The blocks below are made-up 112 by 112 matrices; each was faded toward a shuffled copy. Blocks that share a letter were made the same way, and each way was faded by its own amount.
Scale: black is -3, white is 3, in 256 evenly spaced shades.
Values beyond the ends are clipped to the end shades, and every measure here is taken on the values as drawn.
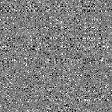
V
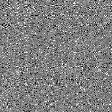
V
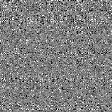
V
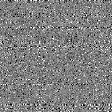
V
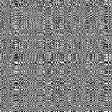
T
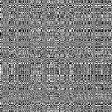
T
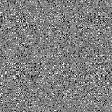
V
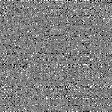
V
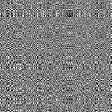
T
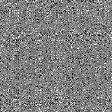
V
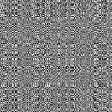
T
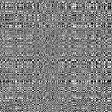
T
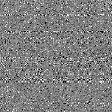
V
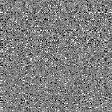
V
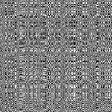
T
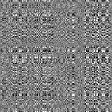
T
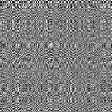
T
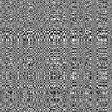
T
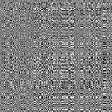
T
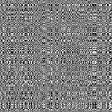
T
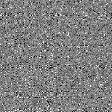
V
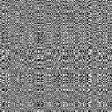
T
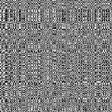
T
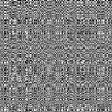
T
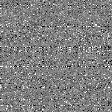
V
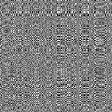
T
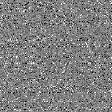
V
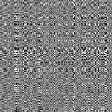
T
